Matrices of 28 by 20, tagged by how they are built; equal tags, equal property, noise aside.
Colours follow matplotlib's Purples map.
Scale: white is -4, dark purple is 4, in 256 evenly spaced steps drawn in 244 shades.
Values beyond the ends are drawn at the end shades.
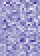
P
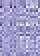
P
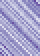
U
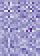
P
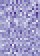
P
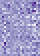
P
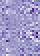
P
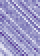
U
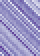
U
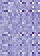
P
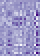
P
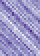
U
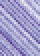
U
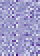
P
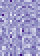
P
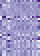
P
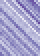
U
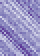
U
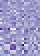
P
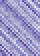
U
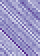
U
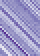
U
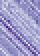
U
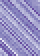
U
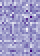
P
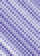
U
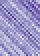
U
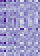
P
